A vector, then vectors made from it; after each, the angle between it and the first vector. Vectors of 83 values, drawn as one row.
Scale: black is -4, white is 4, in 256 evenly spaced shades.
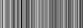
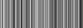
nearly parallel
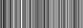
nearly opposite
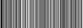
partly opposed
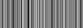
partly aligned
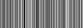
partly opposed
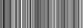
nearly opposite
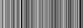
nearly parallel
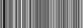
nearly opposite
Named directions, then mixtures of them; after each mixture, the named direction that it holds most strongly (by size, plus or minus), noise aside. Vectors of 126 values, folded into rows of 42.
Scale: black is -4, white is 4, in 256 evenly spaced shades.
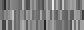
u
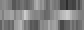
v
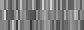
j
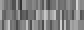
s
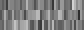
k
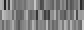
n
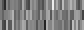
u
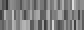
k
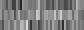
s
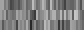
j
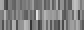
k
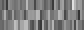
k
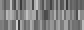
j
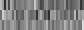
n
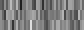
j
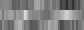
v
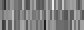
u
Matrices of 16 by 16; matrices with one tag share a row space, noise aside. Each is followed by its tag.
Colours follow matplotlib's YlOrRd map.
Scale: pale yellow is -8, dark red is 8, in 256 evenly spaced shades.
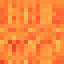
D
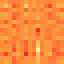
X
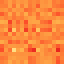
D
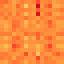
X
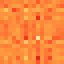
X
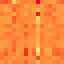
X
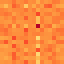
X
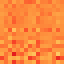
D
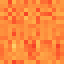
D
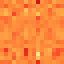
X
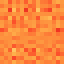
D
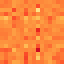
X
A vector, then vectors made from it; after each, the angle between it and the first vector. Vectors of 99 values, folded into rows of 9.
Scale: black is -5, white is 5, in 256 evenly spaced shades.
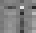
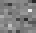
orthogonal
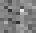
partly opposed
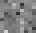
partly opposed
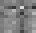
nearly parallel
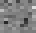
orthogonal
